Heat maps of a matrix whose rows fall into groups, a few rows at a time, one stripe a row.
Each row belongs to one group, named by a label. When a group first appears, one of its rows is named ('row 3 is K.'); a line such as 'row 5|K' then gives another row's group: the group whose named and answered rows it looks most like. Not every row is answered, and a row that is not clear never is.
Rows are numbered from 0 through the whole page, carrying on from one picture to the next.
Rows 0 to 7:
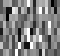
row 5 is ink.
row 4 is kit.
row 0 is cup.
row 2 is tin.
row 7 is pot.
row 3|kit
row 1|tin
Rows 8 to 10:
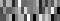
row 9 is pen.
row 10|cup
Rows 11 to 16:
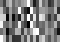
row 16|ink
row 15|pen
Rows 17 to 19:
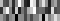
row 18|pot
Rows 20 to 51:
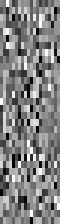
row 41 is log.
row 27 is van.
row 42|ink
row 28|pen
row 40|cup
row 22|ink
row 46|van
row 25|tin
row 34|ink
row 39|tin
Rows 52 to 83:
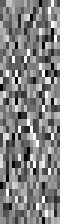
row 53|kit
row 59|cup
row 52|pen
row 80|pot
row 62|pot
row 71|pot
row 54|kit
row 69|cup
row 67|pot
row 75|ink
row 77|tin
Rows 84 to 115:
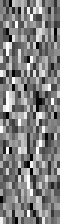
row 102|ink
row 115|ink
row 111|log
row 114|cup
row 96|cup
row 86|log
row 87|pot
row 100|van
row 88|van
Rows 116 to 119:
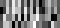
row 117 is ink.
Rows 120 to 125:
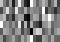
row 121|pot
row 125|log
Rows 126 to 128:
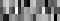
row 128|van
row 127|pot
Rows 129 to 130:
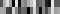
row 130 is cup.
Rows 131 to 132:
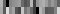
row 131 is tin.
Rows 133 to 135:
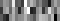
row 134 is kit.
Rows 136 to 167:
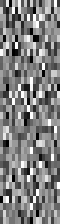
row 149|van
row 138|ink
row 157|log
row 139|pen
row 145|pot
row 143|ink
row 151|cup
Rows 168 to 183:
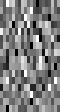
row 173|pen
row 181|log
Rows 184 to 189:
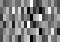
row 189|kit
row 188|pen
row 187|cup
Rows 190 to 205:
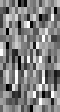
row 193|kit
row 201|pot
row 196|tin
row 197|ink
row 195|pot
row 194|tin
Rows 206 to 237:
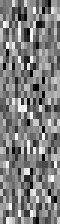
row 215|cup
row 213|tin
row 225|pot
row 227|ink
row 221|van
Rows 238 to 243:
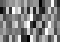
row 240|log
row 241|kit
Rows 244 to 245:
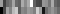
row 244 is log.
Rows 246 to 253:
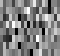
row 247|cup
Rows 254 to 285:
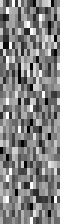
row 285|log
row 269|log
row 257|cup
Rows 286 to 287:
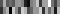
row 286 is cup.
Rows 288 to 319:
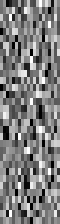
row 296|log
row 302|log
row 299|ink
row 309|cup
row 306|van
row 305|kit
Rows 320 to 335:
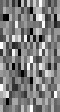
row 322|van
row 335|log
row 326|ink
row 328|log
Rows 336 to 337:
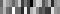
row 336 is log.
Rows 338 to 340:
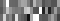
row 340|pen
